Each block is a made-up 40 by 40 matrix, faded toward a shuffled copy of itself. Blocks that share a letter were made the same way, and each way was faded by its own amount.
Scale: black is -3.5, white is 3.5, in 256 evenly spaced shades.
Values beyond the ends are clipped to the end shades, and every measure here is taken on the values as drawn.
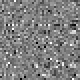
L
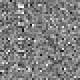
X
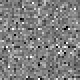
L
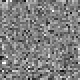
X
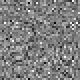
L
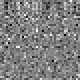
L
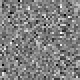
X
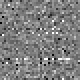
L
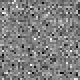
L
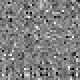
L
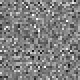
X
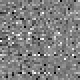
L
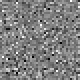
L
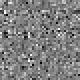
L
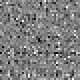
L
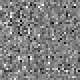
L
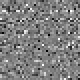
L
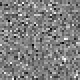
X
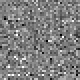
X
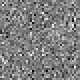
X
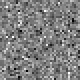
X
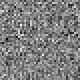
X
